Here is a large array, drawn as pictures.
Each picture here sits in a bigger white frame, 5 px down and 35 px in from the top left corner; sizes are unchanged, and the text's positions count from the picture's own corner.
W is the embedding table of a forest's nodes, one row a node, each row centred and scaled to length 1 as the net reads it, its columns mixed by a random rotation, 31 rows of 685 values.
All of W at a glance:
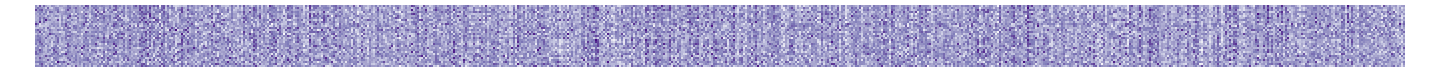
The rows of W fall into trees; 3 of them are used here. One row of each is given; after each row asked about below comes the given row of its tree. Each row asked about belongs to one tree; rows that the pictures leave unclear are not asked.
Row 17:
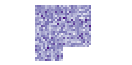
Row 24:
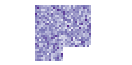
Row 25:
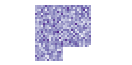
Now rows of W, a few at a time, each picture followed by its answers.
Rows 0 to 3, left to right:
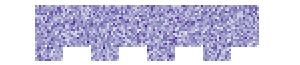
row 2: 17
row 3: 25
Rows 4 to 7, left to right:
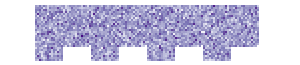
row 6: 17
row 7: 25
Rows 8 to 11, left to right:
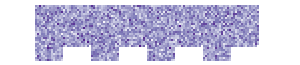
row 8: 17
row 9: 24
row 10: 24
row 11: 17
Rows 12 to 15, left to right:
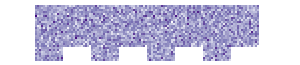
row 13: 17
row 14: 25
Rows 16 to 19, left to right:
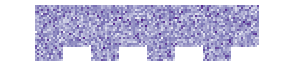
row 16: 25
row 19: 17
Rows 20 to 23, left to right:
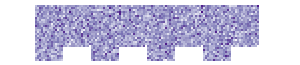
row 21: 24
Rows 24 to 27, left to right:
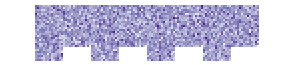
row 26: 17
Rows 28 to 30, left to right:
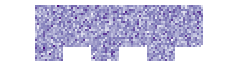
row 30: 25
